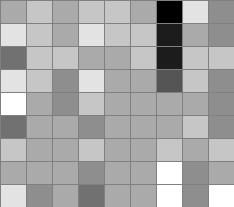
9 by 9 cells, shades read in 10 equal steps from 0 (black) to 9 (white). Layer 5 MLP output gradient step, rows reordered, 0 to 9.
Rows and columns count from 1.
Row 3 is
4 7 7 6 6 7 1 7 7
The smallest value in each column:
4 5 5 4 6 6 0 5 5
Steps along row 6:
up same down up same same up down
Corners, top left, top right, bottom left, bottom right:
6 5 8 9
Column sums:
60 57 53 57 56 56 42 57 54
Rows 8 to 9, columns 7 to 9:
9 5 6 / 9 5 9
